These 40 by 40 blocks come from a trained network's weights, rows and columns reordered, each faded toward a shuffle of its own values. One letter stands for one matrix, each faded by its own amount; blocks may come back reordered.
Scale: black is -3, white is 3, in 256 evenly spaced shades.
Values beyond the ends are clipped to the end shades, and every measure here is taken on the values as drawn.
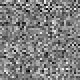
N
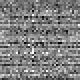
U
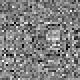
N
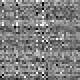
U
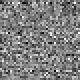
N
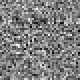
N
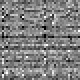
U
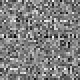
N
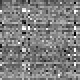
U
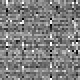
U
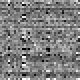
U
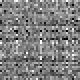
U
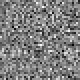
N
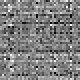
U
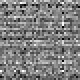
U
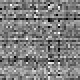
U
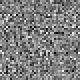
N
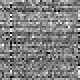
U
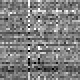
U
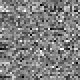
N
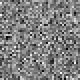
N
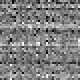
U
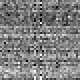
U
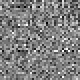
N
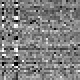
U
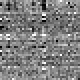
U
